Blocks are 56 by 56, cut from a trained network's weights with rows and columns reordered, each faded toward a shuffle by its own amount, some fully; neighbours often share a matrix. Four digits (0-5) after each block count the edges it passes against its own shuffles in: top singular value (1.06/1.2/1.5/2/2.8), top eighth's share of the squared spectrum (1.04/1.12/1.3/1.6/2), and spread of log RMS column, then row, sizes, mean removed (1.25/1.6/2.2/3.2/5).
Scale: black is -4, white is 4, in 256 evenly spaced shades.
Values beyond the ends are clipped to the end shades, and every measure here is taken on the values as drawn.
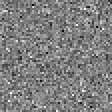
0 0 0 0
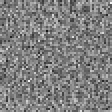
3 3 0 0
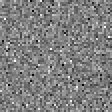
1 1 0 0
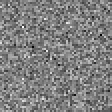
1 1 0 0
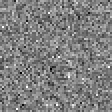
0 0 0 0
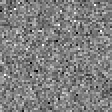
0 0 0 0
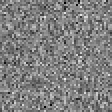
3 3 1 1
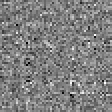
3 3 2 1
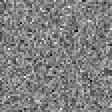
0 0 0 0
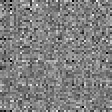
3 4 2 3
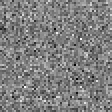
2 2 0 0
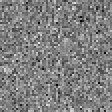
2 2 1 0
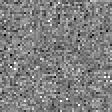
2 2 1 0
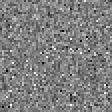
2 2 0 1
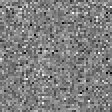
3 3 1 1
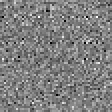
3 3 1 1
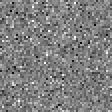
1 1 0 0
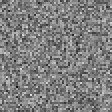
1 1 0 0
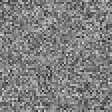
2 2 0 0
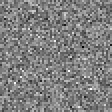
1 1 0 0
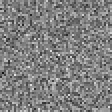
2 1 0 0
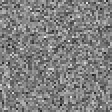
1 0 0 0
